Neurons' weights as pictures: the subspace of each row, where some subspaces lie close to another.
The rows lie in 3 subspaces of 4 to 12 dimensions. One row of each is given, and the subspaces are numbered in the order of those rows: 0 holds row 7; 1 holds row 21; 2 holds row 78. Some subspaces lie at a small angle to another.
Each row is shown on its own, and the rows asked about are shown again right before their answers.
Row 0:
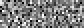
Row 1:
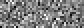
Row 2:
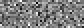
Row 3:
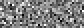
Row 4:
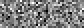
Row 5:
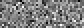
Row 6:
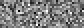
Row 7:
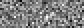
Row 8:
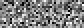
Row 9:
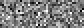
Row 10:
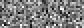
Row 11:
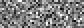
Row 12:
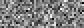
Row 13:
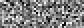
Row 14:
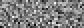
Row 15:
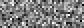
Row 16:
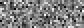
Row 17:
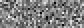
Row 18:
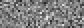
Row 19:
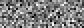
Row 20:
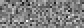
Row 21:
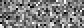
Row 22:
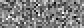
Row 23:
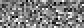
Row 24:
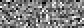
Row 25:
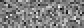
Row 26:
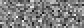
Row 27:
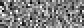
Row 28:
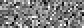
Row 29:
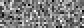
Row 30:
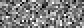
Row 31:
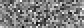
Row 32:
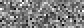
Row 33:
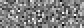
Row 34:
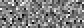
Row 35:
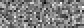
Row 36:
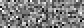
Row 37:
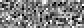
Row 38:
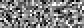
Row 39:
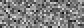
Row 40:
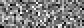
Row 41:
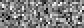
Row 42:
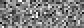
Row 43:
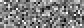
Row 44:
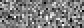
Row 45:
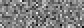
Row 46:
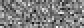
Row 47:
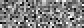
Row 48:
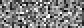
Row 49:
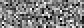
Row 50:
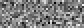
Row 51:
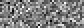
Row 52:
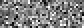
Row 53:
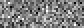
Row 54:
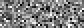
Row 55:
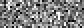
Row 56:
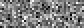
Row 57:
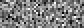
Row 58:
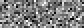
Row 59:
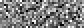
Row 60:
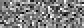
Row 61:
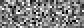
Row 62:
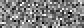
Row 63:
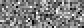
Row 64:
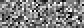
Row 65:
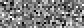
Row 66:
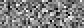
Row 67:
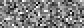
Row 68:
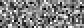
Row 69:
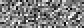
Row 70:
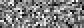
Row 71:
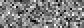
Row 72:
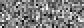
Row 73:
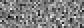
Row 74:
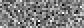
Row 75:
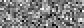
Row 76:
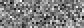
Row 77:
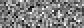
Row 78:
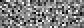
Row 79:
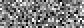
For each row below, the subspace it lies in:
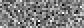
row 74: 2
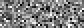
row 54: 1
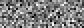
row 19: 1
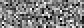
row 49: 1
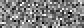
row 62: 1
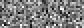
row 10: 1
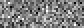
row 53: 1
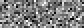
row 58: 1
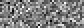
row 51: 1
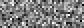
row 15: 2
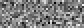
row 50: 2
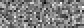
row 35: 2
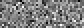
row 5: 1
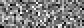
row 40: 2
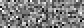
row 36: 2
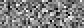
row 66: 1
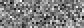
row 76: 2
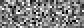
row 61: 0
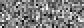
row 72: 1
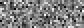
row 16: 2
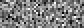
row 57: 0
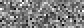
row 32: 2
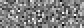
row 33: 0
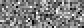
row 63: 1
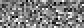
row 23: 2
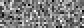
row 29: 2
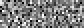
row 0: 2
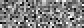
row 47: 1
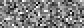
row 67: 1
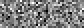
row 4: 0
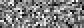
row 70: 2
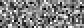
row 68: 2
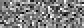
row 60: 1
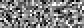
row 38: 2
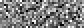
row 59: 1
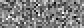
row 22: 0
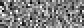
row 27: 2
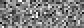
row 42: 1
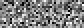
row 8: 2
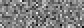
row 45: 1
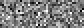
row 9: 0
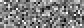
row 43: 1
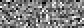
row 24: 2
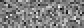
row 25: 1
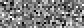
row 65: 2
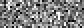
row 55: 1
